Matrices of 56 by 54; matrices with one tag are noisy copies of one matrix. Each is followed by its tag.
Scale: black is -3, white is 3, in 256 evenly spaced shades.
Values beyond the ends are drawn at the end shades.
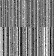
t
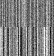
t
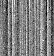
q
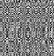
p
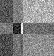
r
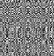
p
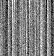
q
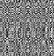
p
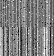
t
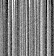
q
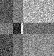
r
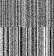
t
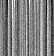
q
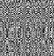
p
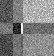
r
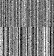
t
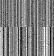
t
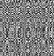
p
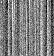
q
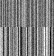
t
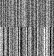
t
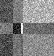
r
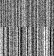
t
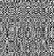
p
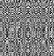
p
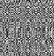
p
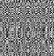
p
